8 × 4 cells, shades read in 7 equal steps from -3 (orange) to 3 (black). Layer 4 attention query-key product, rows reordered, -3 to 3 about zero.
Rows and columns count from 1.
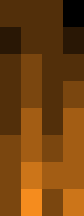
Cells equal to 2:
2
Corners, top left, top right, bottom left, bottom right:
1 3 0 -2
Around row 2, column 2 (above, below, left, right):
1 0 2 1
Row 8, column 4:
-2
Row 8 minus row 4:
-1 -3 -1 -2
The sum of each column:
6 -5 4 1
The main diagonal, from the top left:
1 1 1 0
